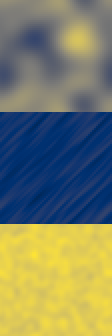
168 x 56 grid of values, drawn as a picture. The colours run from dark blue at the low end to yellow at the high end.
The table splits into 3 rows of 1 panel. Panel 1,1: middling, smooth, strong in contrast. Panel 2,1: very low, slanting up to the right, faint in contrast. Panel 3,1: very high, blotchy, faint in contrast.
